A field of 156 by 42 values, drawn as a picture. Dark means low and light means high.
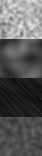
The table splits into 4 rows of 1 panel. Panel 1,1: high, blotchy. Panel 2,1: low, smooth. Panel 3,1: very low, slanting down to the right, faint in contrast. Panel 4,1: low, blotchy, faint in contrast.
